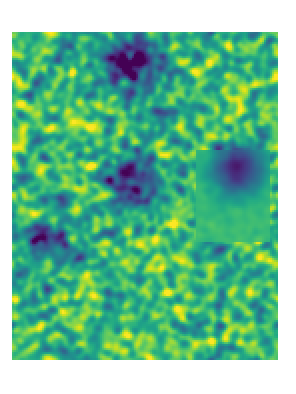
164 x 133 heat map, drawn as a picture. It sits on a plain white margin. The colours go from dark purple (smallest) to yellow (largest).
Calmest part: middle right. Dips: four. Odd patch: calmer, in the middle right. Mirror symmetry: none. Lone odd cells: none.
